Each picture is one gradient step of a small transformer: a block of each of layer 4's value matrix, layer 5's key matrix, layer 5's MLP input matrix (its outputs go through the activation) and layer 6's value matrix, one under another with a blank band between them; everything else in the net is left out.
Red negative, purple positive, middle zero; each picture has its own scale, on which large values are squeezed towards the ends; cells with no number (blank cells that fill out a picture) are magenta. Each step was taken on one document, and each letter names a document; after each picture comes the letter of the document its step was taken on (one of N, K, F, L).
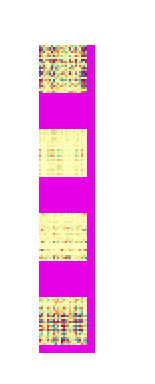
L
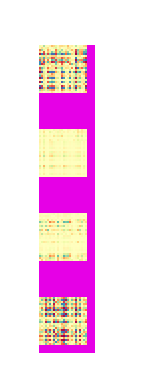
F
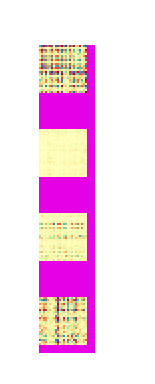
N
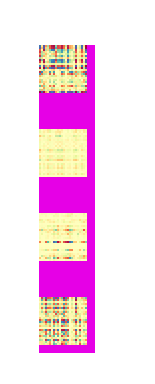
L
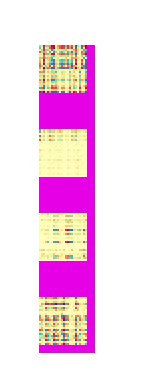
L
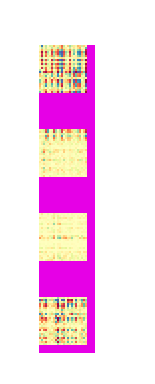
N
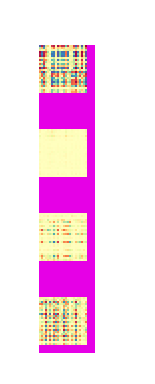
F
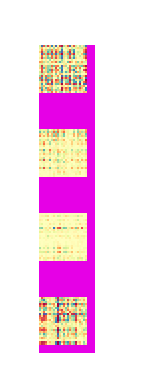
N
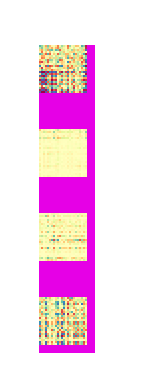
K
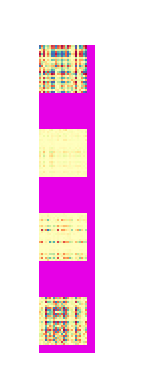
F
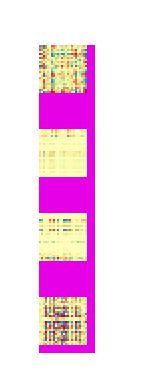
F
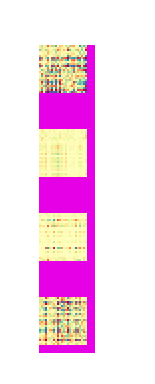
K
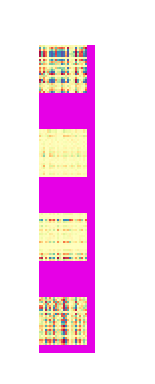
F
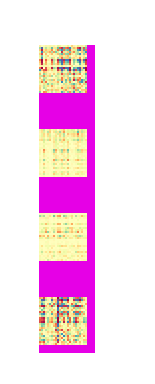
N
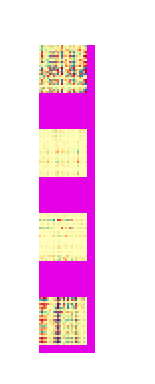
N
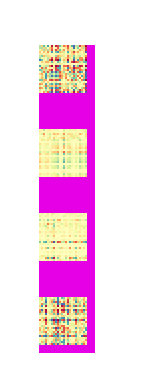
K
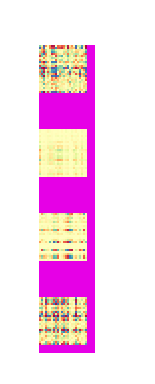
L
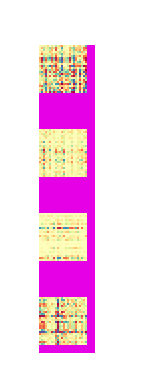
N
